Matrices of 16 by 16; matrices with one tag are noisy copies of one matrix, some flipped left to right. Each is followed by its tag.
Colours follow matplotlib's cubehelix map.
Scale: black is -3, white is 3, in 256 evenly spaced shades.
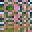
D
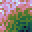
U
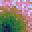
U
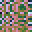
D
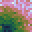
U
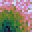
U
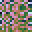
D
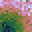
U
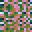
D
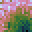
U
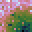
U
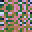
D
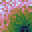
U
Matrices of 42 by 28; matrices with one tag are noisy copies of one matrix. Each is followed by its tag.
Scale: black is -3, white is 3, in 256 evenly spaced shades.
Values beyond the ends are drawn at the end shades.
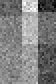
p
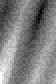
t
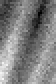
t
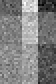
p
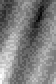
t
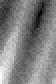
t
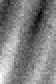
t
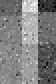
p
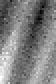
t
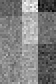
p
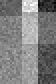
p
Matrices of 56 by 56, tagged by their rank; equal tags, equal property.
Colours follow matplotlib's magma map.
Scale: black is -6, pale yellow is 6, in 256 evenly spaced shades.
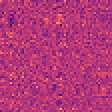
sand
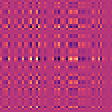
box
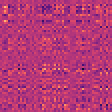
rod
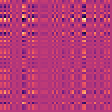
box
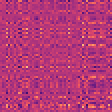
rod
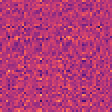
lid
